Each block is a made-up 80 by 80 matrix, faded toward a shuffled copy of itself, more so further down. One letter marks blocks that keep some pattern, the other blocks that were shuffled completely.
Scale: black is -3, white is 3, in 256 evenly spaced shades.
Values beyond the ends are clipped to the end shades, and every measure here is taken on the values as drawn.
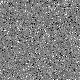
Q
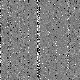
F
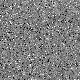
Q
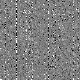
F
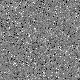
Q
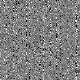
F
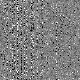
F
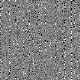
F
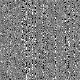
F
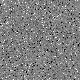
Q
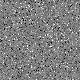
Q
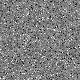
Q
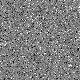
Q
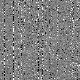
F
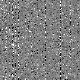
F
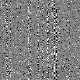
F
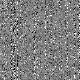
F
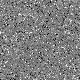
Q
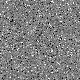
Q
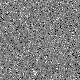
Q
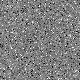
Q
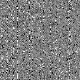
F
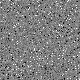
Q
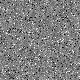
Q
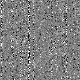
F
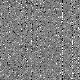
F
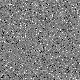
Q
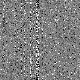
F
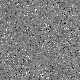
Q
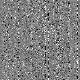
F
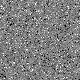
Q
